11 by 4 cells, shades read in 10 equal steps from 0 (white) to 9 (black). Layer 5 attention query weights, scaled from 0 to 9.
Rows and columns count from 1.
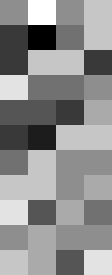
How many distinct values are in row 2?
4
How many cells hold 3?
5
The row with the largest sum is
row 2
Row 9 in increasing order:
1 3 5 6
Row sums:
10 23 18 15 22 19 15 11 15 15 12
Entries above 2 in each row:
2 3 2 3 4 2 3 2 3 4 2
